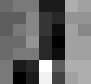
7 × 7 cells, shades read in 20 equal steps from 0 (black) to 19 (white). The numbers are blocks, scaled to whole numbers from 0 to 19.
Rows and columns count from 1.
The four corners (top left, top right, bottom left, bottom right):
8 12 9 13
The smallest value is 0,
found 2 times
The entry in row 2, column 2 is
7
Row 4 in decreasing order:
12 12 11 8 8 3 0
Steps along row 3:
up up down down up down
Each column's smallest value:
7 0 2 2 0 11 10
